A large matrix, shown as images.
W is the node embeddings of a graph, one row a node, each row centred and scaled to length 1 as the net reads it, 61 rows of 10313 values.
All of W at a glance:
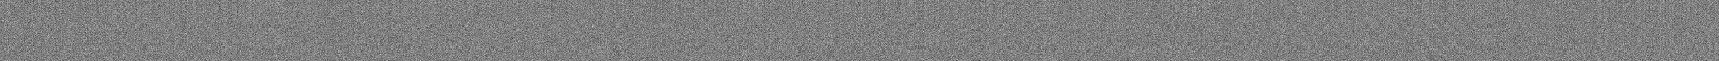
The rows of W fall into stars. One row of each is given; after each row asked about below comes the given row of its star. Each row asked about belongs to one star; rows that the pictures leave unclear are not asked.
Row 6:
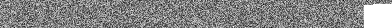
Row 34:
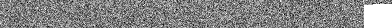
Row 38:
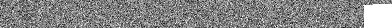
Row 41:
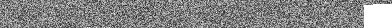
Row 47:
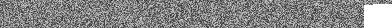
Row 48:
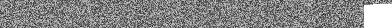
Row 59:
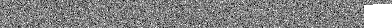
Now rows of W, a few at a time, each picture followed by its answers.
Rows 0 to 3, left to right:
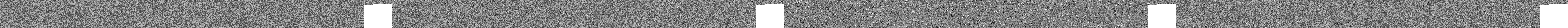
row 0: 6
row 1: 38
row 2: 59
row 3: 59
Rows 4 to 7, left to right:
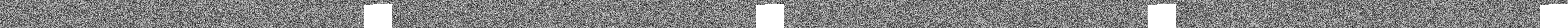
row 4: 41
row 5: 34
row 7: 38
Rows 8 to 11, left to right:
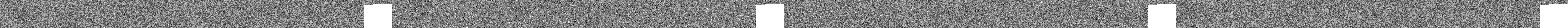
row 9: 38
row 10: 47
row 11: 6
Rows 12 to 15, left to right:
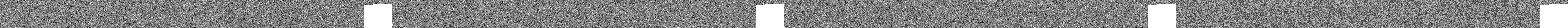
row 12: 6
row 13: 48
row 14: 38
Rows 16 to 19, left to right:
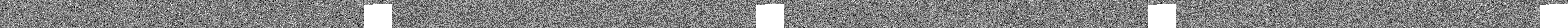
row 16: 47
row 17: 34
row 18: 6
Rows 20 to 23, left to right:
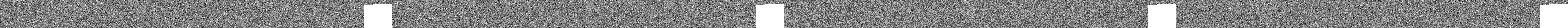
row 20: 38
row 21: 41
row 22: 59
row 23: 6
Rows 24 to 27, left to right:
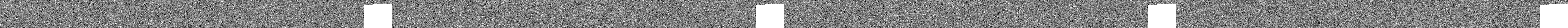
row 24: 48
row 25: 48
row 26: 48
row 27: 48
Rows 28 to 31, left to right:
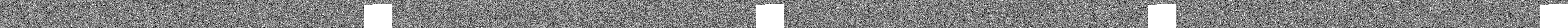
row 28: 59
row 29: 41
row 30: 41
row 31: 48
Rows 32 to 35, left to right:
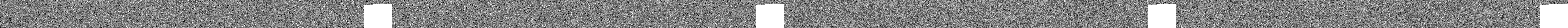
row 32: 34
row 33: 47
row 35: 41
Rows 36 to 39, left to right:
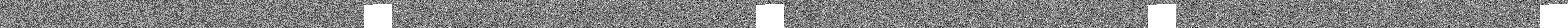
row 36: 59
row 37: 41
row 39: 6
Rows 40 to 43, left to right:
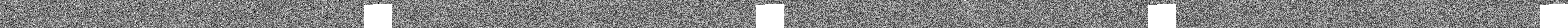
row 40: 41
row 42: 6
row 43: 34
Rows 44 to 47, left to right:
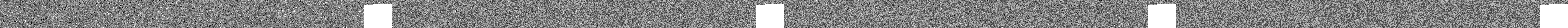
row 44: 34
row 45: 6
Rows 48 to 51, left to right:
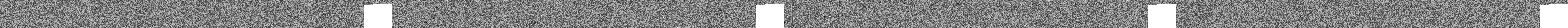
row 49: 48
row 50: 38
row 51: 38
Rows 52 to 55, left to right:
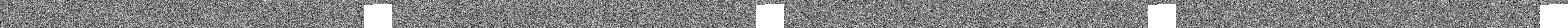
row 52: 47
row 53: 41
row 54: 38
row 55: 47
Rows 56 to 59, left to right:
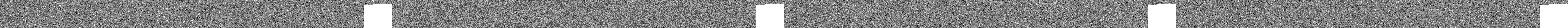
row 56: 34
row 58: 38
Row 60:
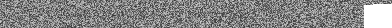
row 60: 41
